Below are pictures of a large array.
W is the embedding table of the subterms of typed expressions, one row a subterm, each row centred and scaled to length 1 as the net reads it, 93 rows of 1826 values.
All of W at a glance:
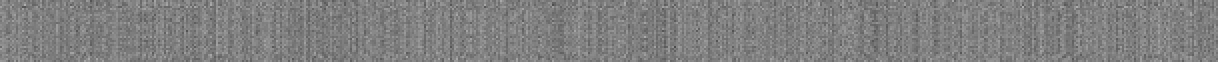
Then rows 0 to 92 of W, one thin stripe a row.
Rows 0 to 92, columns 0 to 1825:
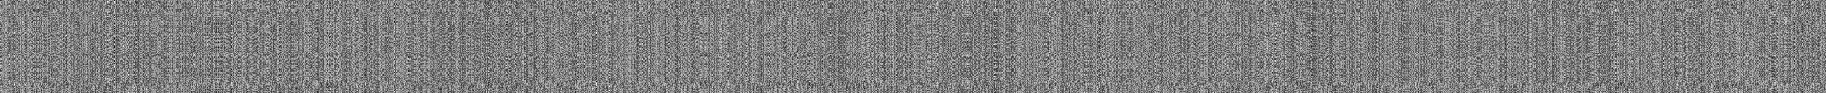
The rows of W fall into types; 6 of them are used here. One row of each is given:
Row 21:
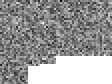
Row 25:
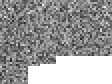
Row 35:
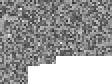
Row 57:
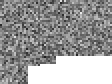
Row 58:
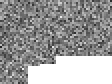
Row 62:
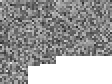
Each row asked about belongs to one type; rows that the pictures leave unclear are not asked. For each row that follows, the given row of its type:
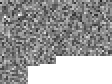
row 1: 35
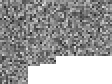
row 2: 25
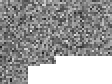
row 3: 25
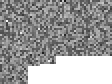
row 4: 58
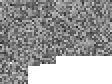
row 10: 62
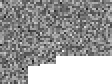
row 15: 25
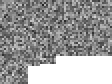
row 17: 58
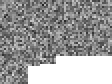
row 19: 58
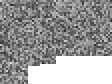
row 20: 62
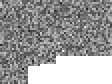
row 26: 25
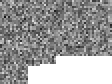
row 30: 58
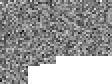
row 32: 62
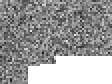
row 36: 25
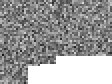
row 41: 57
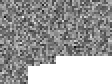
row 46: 58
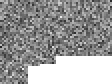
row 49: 58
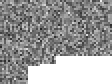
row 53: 58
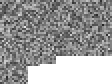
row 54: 35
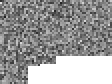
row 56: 57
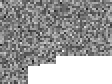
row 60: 25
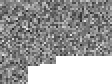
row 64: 35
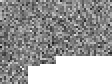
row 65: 62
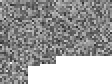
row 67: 62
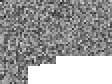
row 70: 57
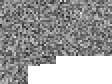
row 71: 57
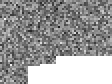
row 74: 35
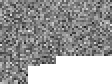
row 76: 57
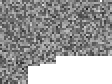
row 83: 25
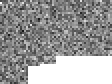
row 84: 21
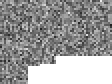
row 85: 58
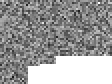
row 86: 35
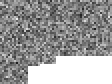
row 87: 35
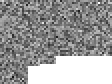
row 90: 35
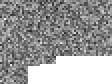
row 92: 35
